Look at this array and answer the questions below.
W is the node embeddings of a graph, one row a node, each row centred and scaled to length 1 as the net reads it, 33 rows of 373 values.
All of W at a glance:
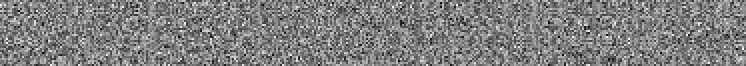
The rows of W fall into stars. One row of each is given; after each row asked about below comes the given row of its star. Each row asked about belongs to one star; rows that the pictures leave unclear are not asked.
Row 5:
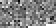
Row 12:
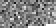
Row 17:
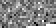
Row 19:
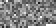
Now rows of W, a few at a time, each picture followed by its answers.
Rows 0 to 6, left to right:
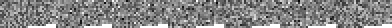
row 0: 12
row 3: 5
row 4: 17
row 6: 17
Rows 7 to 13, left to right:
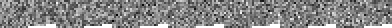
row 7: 5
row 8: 19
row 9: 12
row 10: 12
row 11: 12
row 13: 5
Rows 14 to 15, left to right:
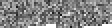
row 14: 5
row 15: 12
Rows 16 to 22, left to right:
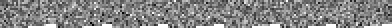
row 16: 17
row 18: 19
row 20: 5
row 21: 19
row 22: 5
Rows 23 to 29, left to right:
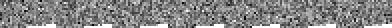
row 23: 17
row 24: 19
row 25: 12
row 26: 12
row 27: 17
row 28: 5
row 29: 5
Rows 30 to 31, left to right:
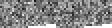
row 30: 5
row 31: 5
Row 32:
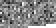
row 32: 12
